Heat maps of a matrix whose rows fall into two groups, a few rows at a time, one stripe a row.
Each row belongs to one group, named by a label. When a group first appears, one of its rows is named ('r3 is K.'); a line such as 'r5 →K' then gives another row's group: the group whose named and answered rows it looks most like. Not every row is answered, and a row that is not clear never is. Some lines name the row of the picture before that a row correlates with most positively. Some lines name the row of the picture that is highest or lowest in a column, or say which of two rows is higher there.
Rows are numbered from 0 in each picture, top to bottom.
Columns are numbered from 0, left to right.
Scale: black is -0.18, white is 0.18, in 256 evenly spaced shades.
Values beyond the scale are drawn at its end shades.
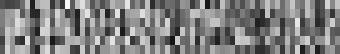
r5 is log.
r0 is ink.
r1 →log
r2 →log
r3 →log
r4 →ink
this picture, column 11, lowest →4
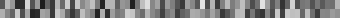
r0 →ink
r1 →log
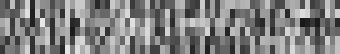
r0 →ink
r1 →ink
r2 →log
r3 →log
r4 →ink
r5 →ink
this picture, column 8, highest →2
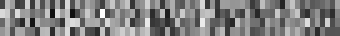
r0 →ink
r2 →ink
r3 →log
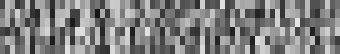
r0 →ink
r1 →log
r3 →ink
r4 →ink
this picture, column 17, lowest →5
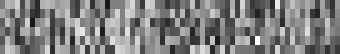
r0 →log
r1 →log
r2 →ink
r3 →ink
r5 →log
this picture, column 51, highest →4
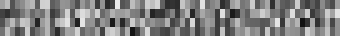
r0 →log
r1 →ink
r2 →log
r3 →ink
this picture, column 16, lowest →3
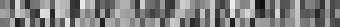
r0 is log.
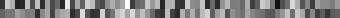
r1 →log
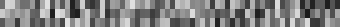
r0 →log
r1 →log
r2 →ink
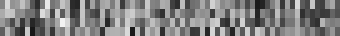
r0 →log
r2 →log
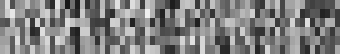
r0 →log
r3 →log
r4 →log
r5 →log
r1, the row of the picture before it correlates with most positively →1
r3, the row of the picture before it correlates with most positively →2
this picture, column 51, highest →2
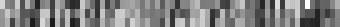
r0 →log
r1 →log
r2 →log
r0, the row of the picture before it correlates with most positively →3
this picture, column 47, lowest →1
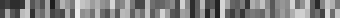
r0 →ink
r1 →ink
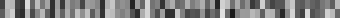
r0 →ink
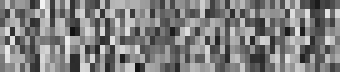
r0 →log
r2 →log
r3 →log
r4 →ink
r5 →log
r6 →log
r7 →log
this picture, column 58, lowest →3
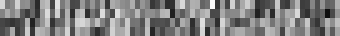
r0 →log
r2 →ink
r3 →ink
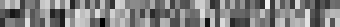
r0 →log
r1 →ink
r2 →ink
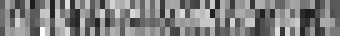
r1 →log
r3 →log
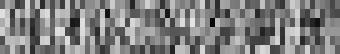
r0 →ink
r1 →log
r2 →log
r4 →log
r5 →ink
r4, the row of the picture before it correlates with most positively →3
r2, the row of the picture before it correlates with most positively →1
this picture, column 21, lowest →1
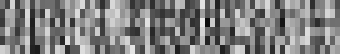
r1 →ink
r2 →ink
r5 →log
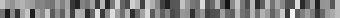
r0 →log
